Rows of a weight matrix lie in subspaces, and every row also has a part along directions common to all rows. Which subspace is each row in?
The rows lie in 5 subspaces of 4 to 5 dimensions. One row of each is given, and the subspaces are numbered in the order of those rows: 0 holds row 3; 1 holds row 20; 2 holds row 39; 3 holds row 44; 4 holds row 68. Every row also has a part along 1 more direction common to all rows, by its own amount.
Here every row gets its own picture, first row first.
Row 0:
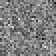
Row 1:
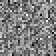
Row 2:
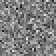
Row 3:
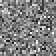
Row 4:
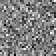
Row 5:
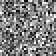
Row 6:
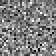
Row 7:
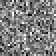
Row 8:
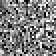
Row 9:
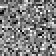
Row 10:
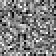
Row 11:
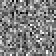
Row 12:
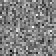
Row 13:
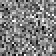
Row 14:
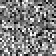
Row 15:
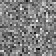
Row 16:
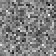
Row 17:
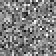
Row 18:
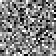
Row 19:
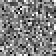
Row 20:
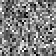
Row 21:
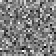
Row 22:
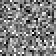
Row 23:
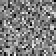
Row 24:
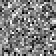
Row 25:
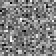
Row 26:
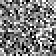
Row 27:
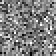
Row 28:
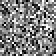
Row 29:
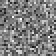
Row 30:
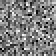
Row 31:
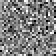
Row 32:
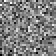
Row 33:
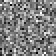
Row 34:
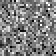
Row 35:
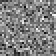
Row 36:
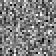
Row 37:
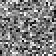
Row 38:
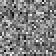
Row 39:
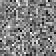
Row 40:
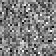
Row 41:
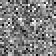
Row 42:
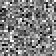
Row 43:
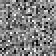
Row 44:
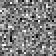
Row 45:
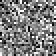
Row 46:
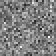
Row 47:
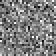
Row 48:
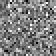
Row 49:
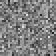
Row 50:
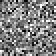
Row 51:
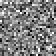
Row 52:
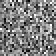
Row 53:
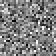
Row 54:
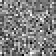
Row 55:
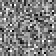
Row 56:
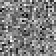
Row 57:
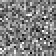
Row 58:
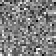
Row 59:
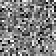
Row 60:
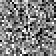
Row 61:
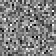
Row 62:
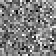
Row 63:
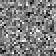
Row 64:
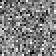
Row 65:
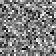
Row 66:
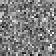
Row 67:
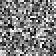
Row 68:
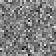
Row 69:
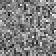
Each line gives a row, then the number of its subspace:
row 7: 2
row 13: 0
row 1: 3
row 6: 0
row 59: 3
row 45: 1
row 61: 1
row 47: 1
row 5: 1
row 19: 4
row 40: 1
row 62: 4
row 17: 3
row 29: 3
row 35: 2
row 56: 3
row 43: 2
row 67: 3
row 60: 2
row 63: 2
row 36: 1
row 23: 4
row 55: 1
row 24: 4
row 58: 1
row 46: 3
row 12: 1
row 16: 2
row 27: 0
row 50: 4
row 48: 4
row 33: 1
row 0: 3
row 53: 0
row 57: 2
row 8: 3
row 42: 3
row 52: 1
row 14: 0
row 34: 2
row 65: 4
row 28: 0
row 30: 2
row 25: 3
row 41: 3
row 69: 2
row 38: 2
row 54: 0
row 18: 2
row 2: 0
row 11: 2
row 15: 1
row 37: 1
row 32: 1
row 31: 4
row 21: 4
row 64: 0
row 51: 0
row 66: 0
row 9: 0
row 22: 4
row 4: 4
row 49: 3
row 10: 2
